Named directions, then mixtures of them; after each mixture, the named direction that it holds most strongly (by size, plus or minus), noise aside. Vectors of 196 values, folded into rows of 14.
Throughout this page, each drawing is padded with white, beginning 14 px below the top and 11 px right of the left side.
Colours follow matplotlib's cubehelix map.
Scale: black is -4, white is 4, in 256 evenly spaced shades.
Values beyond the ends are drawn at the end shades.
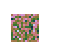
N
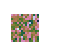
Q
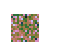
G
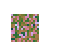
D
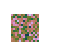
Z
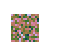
Z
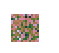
N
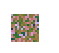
D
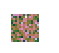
G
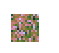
Q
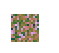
D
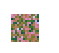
Q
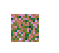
N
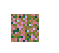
G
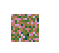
Z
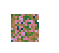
Q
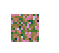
Q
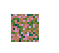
Z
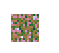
Q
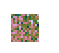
G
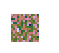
Q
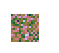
Z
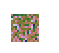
N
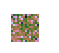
G
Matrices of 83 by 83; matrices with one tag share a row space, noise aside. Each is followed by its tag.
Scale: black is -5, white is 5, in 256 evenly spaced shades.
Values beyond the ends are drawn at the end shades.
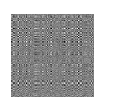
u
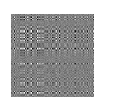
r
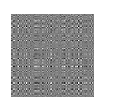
u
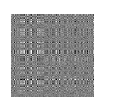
r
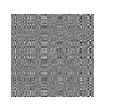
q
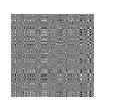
q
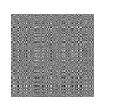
u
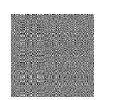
r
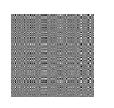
q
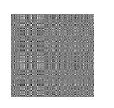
r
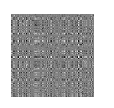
u
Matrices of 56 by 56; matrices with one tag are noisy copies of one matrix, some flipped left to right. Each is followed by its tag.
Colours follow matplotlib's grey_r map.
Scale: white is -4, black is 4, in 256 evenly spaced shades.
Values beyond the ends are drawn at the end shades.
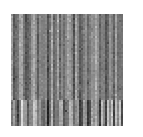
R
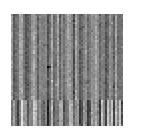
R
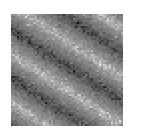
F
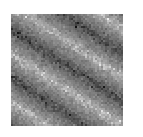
F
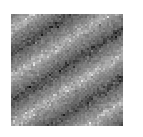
F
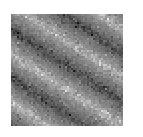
F
